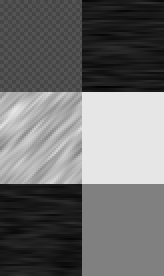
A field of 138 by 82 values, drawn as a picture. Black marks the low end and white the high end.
It is made of 3 by 2 panels. Panel 1,1: low, checkered, faint in contrast. Panel 1,2: very low, streaked across, faint in contrast. Panel 2,1: high, slanting up to the right. Panel 2,2: very high, flat. Panel 3,1: very low, streaked across, faint in contrast. Panel 3,2: middling, flat.
